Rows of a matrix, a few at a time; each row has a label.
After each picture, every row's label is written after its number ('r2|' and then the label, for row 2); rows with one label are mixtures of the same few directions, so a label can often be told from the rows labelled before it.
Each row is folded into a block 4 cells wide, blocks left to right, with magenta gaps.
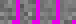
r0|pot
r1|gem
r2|pot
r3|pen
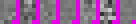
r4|pen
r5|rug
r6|gem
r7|pot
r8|rug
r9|pot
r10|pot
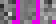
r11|gem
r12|pen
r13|rug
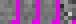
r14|pot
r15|rug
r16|rug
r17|gem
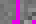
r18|gem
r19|pen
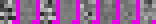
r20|pot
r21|pot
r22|pot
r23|rug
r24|gem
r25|rug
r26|gem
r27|rug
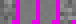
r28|rug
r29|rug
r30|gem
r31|pot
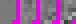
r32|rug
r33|rug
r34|pen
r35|pen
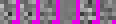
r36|gem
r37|gem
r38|pot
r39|pen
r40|pot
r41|pot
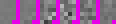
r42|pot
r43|pen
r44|pen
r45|gem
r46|pot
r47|rug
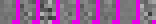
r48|rug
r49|gem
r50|pot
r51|gem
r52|gem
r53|rug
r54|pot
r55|gem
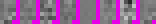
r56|pen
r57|pot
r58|pot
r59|rug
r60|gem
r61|rug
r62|rug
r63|pen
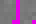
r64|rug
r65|pen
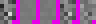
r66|gem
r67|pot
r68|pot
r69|gem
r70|gem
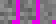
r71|pot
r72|pot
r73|gem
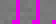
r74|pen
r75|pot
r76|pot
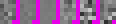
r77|gem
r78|gem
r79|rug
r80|rug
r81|pot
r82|pen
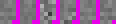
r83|pot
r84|rug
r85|gem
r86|pen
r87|pot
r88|pot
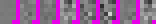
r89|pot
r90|gem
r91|rug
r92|rug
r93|gem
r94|gem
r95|pen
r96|rug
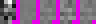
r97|rug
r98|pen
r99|pot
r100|pot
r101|pot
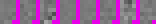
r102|pen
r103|gem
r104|pen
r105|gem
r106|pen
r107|pot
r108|rug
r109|pot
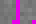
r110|rug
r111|pot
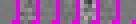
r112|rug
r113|pot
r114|pot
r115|rug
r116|rug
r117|pot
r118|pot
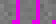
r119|gem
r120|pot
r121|gem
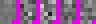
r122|rug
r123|gem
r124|gem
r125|rug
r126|pot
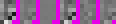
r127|pen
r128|pen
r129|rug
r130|pen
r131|gem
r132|pen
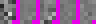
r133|gem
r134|pen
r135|pen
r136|gem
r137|gem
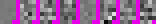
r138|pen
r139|gem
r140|pot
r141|rug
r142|gem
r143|pen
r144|pot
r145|pot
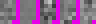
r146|pot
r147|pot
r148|rug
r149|pen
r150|rug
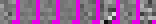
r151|gem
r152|pot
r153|pot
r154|pot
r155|gem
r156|pen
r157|gem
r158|pot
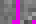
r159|rug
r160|pen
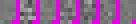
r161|pen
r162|pot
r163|pot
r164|pot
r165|rug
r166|gem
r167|gem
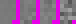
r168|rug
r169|pen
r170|rug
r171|pot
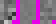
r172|pen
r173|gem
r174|pot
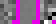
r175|gem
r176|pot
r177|pen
